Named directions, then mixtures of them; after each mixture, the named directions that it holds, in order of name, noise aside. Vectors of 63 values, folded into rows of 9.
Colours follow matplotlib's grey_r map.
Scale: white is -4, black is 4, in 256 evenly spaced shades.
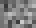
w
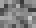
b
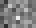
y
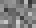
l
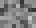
b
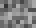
b, w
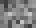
w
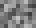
w, y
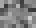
b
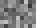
l, y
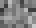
b, y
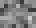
b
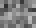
b, w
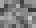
b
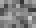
b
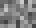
b, l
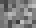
w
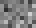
l, w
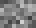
b, w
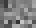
w, y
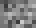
w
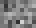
w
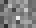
y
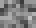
b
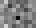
y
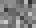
l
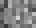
b, y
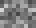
b, l
